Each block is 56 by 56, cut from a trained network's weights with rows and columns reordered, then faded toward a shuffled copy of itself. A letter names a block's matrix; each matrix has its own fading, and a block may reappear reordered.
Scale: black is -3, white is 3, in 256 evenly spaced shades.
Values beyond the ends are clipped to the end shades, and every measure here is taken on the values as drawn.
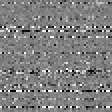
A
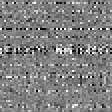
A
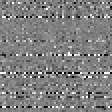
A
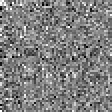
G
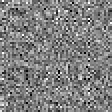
G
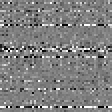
A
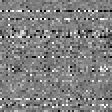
A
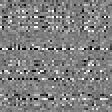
A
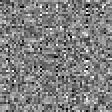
G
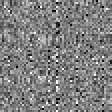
G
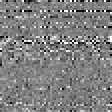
A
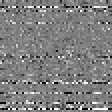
A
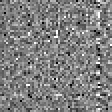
G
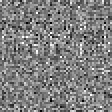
G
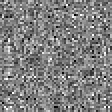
G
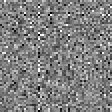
G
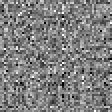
G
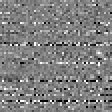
A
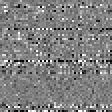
A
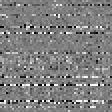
A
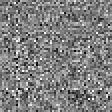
G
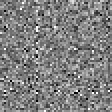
G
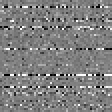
A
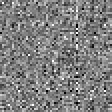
G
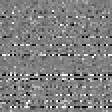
A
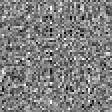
G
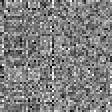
G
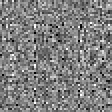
G
